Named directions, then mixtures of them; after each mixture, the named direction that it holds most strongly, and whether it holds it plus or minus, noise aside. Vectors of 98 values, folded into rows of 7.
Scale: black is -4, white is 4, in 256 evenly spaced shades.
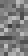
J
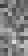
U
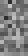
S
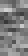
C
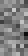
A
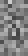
S, minus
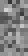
C, plus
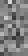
S, minus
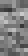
C, minus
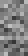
J, minus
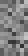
A, minus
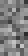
A, plus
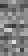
U, plus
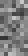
J, plus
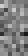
U, minus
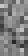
U, minus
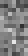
U, plus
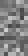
J, plus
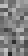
U, minus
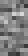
C, minus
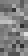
C, minus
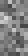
C, minus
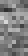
C, minus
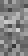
C, minus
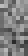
U, minus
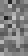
S, plus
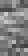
C, minus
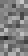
J, plus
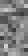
C, plus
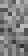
U, minus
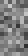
A, plus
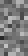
J, plus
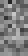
S, plus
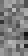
A, plus
